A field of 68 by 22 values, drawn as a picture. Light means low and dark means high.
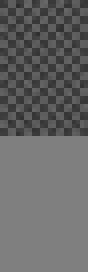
It is made of 2 by 1 panels. Panel 1,1: high, checkered. Panel 2,1: middling, flat.
